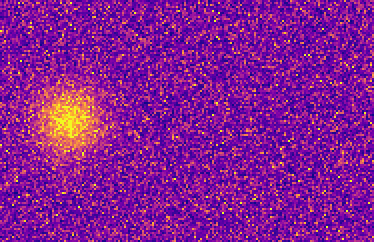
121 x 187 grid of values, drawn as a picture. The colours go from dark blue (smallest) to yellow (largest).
Ninth with the highest average: middle left. Average level on the scale: 30%. Bumps: one, in the middle left. Histogram: skewed, a long tail of high values. Stripes: none. Odd rows or columns: none.
